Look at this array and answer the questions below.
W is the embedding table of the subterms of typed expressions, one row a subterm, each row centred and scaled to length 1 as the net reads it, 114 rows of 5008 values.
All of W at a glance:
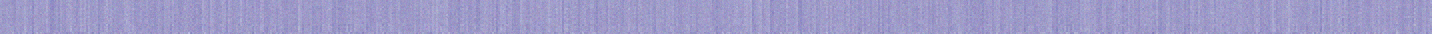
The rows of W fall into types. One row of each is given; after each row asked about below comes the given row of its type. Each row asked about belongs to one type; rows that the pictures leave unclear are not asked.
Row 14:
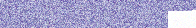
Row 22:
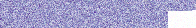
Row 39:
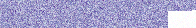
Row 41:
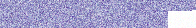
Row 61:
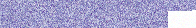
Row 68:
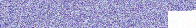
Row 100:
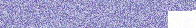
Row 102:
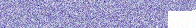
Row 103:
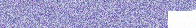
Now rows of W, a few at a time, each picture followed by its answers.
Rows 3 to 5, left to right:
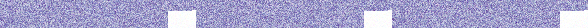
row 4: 14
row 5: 22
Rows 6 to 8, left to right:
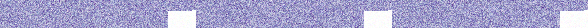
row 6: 41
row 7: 100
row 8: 41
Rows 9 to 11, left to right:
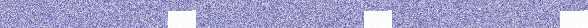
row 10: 68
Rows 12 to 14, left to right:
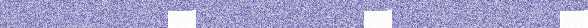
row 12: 14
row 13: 103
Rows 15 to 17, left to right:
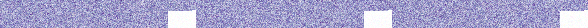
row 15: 22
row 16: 14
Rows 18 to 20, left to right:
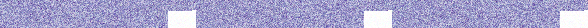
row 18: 100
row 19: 102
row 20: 102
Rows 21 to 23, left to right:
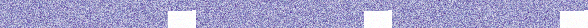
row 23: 41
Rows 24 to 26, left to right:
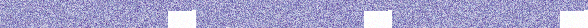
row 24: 61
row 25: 100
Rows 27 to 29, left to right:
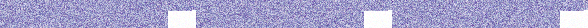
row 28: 68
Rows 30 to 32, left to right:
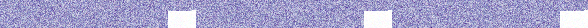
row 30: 103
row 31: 41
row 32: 102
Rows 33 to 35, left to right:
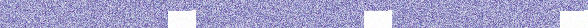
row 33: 103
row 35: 61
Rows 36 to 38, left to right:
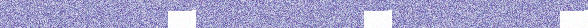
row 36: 102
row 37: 14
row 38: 100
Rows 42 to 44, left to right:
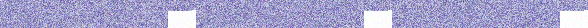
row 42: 14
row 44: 68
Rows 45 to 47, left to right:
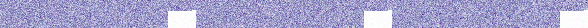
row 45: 61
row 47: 61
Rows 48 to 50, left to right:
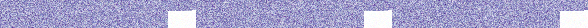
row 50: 41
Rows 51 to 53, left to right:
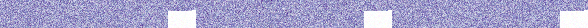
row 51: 14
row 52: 39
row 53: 100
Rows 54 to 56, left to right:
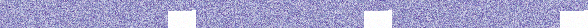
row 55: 14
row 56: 61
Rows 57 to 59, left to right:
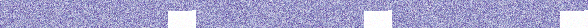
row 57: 22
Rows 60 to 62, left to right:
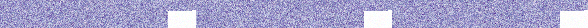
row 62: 22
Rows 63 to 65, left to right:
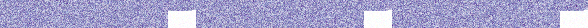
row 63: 14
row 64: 103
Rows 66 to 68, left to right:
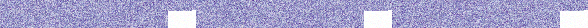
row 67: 100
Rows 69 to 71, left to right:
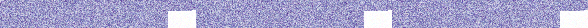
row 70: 39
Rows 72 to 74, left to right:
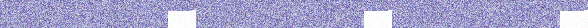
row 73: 41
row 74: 41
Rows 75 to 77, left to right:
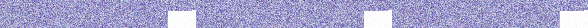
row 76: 14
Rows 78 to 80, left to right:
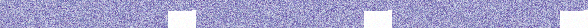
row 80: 103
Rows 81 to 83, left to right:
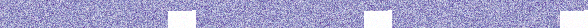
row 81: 41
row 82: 68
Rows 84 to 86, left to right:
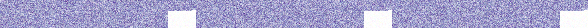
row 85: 102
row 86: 103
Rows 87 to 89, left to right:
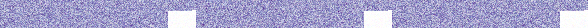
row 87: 68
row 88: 68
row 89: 68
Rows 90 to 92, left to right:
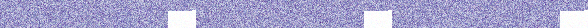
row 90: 102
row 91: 22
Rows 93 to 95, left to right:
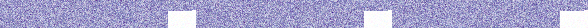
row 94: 61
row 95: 100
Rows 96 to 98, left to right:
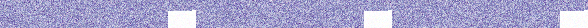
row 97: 100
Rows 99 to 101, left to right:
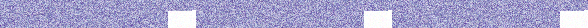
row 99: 68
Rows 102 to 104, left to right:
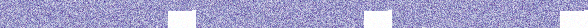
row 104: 100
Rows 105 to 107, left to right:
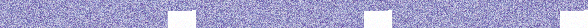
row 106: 14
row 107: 103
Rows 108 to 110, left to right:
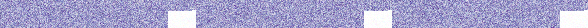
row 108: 102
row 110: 100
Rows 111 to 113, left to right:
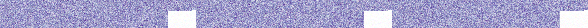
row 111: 39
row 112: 103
